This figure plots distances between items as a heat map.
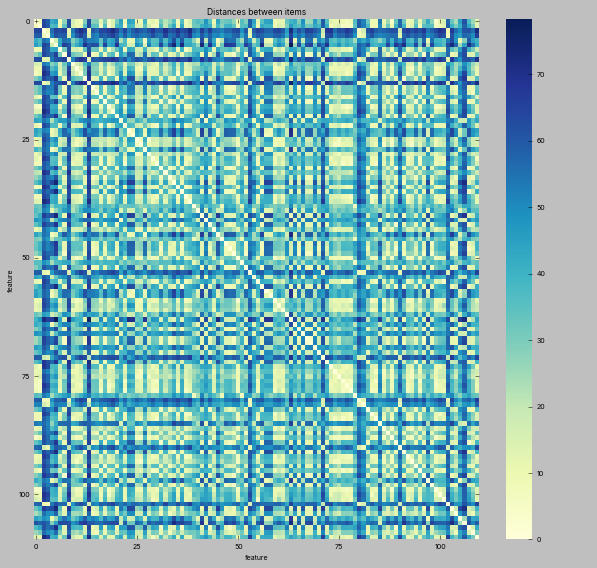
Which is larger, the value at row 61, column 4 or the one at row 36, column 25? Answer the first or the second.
the first
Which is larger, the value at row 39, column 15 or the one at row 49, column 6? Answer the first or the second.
the first
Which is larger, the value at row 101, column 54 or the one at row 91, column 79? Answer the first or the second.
the second
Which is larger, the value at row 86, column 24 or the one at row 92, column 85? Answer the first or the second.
the second
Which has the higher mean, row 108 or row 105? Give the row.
105
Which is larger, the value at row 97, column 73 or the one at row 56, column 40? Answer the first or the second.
the second
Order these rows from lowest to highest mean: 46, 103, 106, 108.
108, 46, 103, 106
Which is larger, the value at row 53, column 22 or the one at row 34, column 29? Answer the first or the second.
the first
